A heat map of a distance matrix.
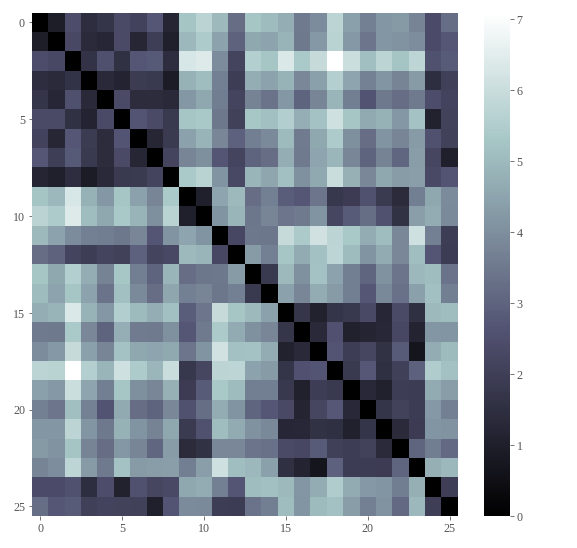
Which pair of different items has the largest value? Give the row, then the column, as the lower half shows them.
18, 2
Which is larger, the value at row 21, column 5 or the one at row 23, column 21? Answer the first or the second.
the first
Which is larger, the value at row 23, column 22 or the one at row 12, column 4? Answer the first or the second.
the first
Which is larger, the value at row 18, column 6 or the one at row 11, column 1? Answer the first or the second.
the first
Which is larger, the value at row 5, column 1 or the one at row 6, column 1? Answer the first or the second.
the first
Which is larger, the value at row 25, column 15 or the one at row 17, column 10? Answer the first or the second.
the first
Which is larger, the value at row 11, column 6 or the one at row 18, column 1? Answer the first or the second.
the second
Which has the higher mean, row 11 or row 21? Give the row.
11
